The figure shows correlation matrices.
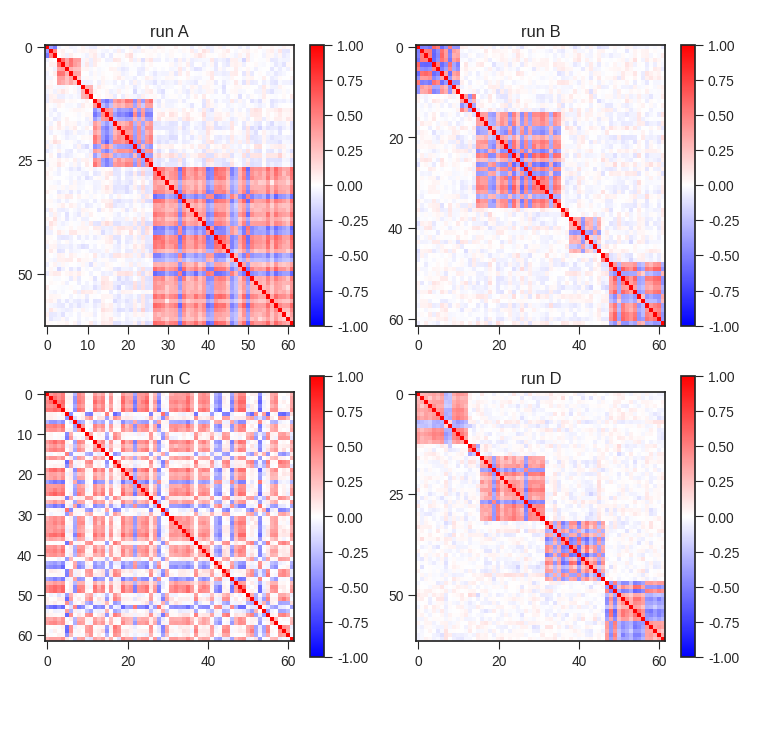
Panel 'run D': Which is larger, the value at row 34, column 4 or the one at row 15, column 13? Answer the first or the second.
the first
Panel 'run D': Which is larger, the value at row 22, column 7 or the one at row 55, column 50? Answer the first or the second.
the second
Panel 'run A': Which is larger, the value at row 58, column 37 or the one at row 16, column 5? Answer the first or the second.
the first
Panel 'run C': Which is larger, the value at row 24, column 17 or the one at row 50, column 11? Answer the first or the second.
the second
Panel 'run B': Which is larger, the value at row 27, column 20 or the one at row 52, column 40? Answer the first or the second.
the first
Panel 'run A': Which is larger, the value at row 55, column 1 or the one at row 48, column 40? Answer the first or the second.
the first
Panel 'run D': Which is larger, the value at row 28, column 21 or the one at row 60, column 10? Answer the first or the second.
the first
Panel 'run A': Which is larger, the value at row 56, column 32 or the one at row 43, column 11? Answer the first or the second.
the first
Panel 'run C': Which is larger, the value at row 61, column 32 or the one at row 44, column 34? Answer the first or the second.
the first
